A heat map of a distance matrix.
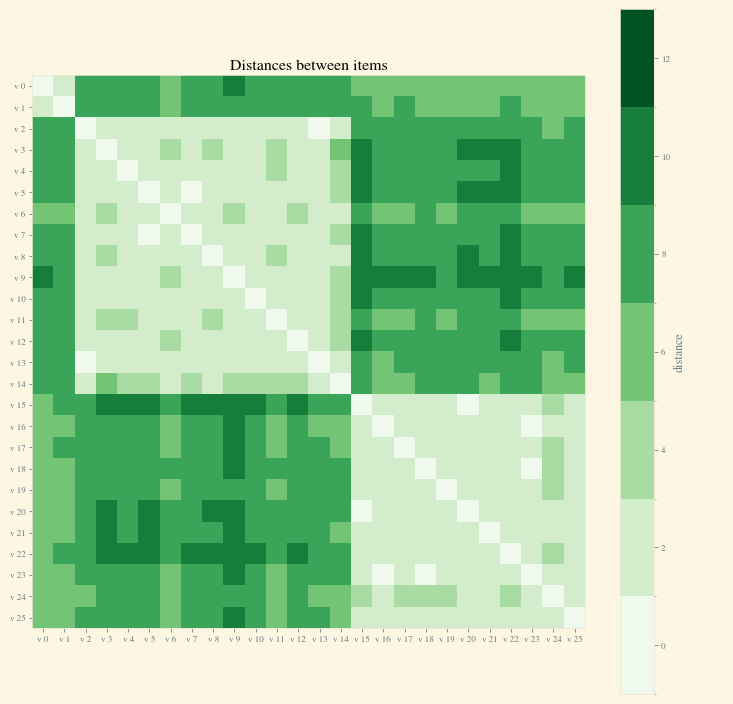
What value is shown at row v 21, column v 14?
6
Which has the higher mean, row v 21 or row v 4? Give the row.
v 21
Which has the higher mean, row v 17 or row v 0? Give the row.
v 0
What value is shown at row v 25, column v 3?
8
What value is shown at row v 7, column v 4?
2
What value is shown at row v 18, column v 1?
6
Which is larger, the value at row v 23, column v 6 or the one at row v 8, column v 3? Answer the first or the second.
the first
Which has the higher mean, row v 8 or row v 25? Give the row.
v 8
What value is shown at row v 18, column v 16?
2
